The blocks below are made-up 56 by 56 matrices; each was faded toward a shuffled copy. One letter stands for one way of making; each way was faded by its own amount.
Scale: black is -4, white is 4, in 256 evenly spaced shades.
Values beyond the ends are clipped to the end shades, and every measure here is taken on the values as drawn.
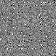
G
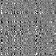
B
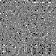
G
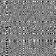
B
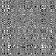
B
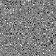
G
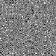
G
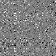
G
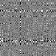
B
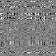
B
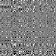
B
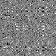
G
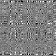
B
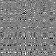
B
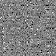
G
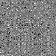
G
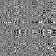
B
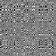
B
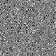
G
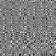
B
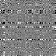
B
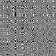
B
